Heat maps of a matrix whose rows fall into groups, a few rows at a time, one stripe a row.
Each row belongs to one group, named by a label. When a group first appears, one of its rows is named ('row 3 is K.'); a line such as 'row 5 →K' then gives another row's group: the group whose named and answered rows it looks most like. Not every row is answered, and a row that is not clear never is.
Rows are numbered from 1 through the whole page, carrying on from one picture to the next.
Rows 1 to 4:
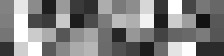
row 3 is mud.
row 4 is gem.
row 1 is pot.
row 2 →pot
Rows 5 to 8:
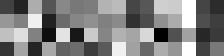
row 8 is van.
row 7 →pot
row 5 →gem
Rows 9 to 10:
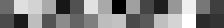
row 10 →gem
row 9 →mud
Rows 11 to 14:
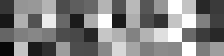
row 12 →mud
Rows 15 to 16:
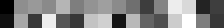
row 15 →gem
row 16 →mud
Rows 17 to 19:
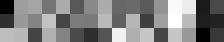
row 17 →gem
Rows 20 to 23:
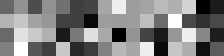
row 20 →van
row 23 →pot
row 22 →mud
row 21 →pot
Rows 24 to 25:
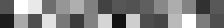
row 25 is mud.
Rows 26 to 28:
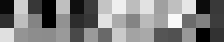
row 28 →pot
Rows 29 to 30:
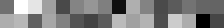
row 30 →pot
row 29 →mud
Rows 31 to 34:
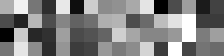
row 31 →pot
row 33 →van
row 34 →pot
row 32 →gem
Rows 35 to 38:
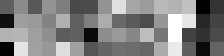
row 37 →pot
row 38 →gem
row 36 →gem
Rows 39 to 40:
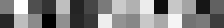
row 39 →pot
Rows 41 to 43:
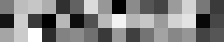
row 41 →mud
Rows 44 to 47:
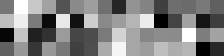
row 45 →pot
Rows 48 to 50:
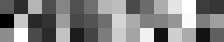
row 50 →pot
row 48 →gem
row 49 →van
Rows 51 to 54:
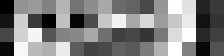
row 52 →van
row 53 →gem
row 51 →gem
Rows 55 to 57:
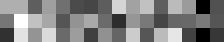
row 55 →pot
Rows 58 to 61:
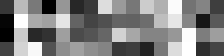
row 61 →gem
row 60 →van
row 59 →gem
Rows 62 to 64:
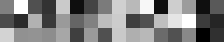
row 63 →gem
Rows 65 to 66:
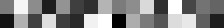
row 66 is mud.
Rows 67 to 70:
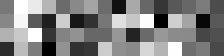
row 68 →pot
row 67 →mud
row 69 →gem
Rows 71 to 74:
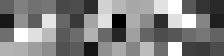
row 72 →mud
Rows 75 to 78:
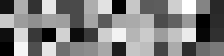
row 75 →mud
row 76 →pot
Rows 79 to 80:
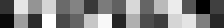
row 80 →mud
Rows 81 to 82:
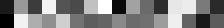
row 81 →mud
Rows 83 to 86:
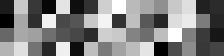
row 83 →van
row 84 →mud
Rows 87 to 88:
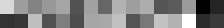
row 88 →gem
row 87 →pot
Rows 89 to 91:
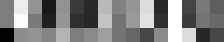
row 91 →gem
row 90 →pot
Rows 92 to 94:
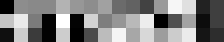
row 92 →gem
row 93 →pot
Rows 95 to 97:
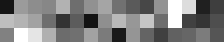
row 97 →mud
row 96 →pot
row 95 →gem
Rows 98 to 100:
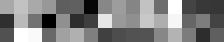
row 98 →pot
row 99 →van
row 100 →gem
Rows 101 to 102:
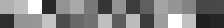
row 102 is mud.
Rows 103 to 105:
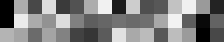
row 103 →mud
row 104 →gem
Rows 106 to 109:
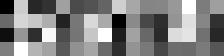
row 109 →mud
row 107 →mud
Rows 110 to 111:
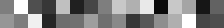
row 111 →gem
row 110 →pot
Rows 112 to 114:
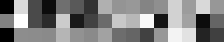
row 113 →pot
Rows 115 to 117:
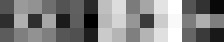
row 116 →van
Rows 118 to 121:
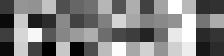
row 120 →gem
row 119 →van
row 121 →van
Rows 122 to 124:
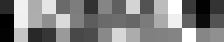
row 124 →van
